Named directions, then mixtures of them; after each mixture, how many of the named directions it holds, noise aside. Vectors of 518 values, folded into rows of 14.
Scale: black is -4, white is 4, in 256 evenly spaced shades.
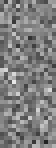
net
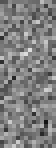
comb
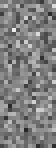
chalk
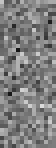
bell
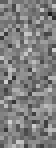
two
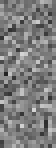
two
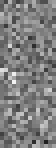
one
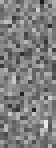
three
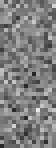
three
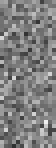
one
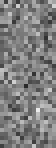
three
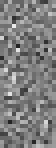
three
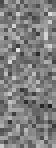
two
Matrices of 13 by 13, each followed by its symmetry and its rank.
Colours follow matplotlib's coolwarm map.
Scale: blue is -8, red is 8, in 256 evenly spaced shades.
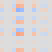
neither, rank one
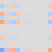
neither, rank one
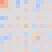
symmetric, rank two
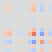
symmetric, rank one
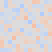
neither, full rank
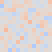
neither, full rank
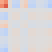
symmetric, rank one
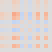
symmetric, rank one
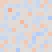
symmetric, full rank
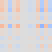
neither, rank one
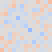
symmetric, full rank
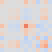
symmetric, rank two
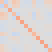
symmetric, full rank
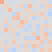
symmetric, full rank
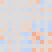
symmetric, rank two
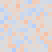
neither, full rank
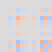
symmetric, rank one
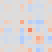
symmetric, rank two
